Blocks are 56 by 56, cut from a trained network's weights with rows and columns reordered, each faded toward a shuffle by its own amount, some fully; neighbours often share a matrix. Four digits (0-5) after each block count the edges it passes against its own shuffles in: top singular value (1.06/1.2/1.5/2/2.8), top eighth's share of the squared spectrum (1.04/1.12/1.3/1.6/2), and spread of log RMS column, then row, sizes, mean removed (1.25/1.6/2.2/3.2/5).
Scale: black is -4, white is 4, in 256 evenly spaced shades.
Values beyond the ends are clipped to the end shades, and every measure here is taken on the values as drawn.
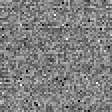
2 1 0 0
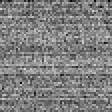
4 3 0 1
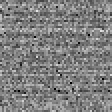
3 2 0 1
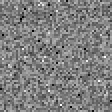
0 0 0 0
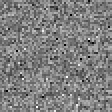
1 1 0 0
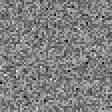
0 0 0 0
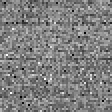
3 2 0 1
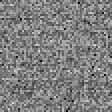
1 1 0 0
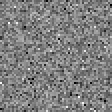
0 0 0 0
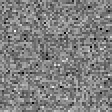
1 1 0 0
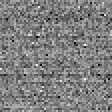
2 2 0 1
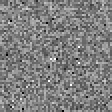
0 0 0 0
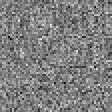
3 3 1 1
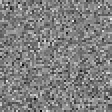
2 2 0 0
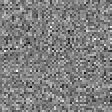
4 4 2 1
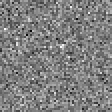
0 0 0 0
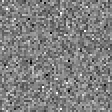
0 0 0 0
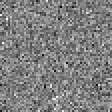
1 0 0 0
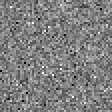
0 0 0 0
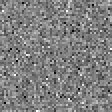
1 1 0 0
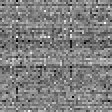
4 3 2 1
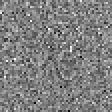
2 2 0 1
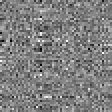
4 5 2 3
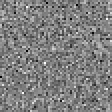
2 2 0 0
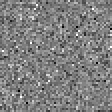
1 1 0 0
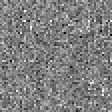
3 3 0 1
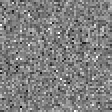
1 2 0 0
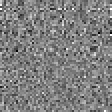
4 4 1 2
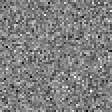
1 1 0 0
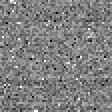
1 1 0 0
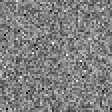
1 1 0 0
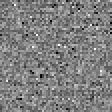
1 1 0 0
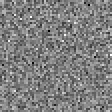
0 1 0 0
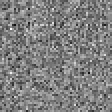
3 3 1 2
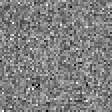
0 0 0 1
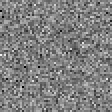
2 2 0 1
